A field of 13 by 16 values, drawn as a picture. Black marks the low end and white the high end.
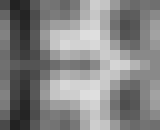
Average level on the scale: 50%. Stripes: none. Mirror symmetry: top to bottom.
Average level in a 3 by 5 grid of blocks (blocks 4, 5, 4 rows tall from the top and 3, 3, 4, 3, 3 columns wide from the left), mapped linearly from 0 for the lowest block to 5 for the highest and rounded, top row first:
0 2 5 3 2 | 1 2 5 5 3 | 0 2 5 3 2
